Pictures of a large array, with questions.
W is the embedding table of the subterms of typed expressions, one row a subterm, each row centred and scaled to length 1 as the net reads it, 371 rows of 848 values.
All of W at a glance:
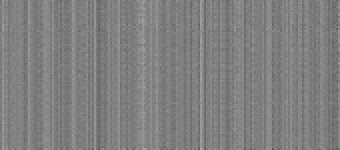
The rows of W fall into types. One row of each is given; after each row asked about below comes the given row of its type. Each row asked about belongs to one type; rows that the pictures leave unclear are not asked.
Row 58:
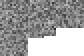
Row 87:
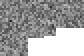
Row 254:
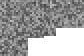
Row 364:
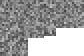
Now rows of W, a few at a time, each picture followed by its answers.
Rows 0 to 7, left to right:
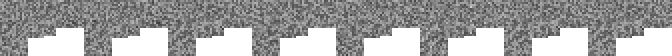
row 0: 87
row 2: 364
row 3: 254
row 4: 254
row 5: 364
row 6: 364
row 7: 364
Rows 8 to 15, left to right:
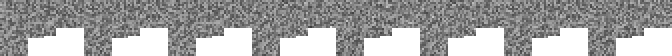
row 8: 58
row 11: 364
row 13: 364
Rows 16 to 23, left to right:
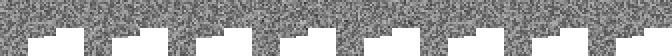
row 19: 58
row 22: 58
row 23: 254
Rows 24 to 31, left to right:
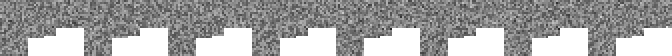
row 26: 254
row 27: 364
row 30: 58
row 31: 364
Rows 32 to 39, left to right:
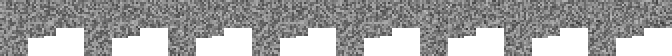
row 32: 58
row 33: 364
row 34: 87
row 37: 58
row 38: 87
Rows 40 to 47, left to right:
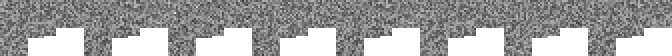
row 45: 364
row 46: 87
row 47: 254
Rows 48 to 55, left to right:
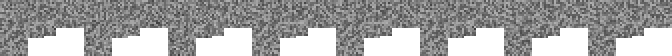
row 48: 364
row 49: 87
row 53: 364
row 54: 254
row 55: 254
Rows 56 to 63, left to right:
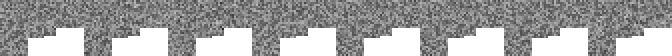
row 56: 364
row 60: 254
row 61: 254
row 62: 254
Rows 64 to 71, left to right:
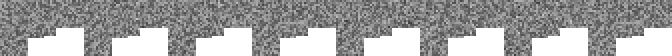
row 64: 254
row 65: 364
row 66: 254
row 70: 254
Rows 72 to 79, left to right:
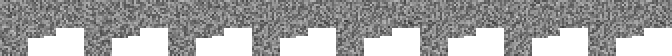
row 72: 87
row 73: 254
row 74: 254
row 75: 87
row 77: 87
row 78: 364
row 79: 87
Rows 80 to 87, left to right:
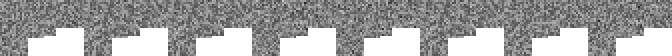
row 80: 87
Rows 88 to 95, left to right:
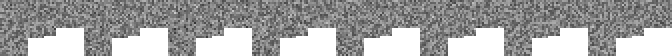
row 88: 364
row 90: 87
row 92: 254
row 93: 364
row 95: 87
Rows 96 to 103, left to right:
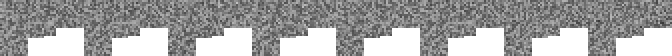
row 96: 58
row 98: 254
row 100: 254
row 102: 87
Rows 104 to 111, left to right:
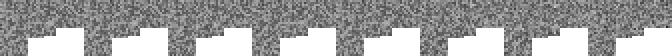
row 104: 58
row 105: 58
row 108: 58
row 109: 254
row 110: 364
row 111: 58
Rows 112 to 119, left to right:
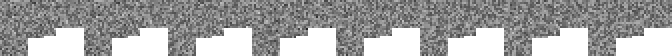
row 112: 254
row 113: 254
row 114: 364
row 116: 87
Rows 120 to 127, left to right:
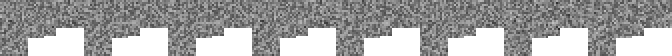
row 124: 58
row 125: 87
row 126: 58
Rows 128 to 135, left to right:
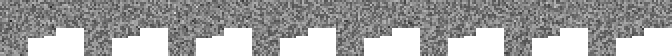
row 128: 87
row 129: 364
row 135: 364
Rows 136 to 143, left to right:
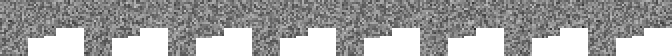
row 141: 58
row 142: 58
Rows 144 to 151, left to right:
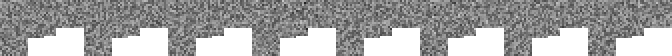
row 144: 254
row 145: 87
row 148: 364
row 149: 254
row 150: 364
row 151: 254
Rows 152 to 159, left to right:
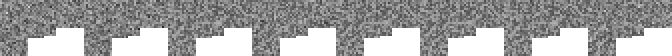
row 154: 58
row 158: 58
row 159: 364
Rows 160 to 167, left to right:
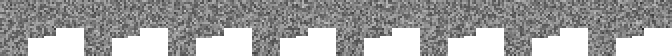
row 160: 364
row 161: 87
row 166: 254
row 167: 58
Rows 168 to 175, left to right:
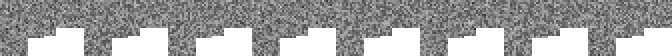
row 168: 87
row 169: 254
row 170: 87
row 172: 58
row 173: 58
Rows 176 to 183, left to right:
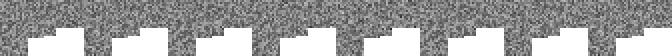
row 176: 87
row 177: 87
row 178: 364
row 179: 364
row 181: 364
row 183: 87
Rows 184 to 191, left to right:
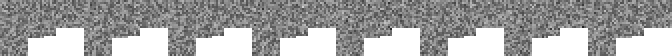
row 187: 364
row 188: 58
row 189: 254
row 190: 58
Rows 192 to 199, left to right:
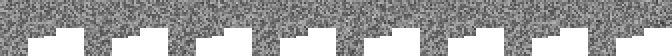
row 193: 254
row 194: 254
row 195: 364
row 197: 364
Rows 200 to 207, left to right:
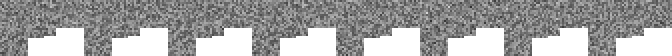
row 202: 364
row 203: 254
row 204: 254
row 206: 364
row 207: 87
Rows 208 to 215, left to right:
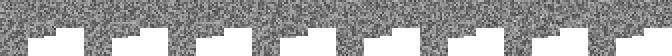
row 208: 364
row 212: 254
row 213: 87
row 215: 254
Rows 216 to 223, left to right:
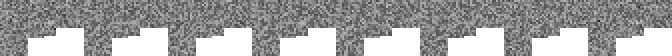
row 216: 58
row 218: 87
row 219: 58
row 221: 254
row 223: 87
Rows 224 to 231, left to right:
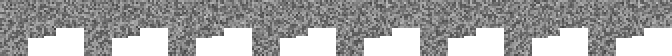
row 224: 364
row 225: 364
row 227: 254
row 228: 254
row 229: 254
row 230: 364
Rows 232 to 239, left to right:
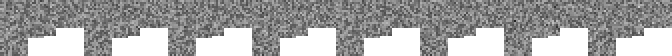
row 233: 364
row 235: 87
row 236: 58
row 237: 254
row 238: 87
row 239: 364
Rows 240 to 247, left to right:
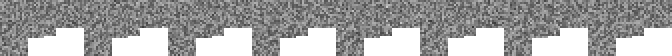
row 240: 87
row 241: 364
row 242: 254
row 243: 254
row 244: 364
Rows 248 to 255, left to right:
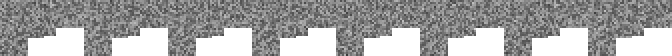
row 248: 254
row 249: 58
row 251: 364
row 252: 87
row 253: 364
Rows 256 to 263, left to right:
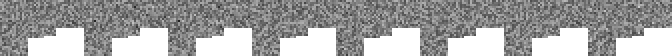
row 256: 87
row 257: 87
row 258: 87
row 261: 254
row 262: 87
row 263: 364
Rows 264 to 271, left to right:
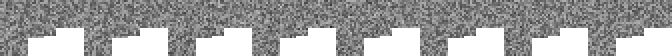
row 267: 58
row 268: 254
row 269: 254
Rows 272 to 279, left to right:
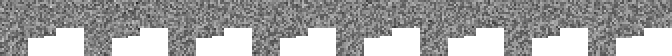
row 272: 364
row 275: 254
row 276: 364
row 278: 364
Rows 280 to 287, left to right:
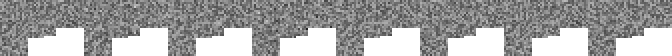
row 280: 87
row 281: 364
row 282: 58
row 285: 254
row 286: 87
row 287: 254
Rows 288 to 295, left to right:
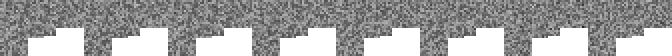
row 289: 254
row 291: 254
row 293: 364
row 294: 58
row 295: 87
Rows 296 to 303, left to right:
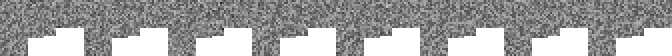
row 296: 364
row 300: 364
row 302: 254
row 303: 58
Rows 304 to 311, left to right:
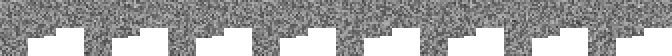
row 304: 254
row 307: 254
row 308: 58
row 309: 254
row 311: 364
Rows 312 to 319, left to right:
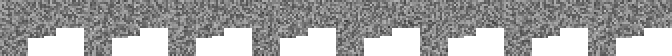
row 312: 254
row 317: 87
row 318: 254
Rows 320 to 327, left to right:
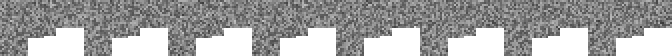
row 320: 254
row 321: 58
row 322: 254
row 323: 254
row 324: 364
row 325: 87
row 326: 364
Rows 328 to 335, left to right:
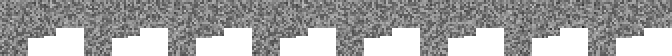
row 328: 254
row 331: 254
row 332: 254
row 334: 58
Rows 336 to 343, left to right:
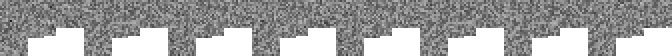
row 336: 87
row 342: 58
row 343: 364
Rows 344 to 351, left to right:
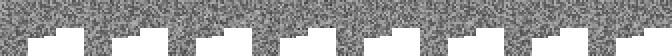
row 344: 254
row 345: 58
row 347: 58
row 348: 87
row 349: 58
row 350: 254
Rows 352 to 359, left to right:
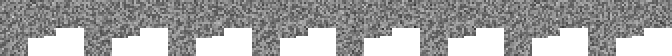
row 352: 364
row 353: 254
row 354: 58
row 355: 364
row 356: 58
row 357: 364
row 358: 364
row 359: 87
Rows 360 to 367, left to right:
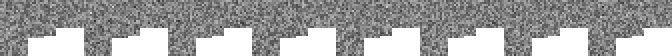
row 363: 254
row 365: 87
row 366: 87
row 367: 254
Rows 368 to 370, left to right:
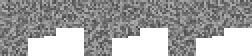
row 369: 364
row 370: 254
